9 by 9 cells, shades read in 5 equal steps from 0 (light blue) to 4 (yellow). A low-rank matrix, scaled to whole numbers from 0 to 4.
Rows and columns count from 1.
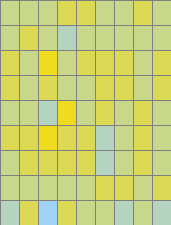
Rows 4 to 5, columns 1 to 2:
3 2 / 2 2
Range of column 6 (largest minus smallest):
2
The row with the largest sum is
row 3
